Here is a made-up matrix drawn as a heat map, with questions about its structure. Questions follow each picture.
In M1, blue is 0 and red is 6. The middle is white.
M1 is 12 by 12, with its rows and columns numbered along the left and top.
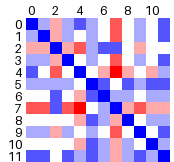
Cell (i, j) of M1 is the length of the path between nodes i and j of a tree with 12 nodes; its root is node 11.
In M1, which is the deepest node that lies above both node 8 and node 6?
5
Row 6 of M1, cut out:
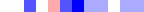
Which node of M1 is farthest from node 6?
4
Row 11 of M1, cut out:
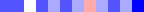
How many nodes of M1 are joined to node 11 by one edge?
5
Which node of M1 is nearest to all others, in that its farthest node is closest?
5
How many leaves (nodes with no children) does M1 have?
7
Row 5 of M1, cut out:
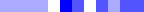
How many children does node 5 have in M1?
3
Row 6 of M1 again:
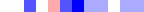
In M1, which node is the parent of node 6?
5
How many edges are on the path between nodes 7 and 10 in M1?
4
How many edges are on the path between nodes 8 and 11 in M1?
2
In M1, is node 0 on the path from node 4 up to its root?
yes
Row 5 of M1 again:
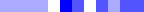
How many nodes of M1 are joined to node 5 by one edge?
4
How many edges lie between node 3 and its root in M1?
1
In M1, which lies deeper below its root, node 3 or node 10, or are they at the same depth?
node 10
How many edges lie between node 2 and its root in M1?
3
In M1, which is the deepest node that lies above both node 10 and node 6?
5
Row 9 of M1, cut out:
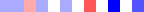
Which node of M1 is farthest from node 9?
7
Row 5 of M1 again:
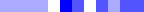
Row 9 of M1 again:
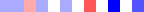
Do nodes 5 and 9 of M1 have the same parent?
yes
